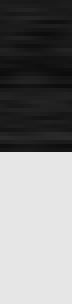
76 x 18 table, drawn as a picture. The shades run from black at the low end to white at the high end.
It is made of 2 by 1 panels. Panel 1,1: very low, streaked across, faint in contrast. Panel 2,1: very high, flat.
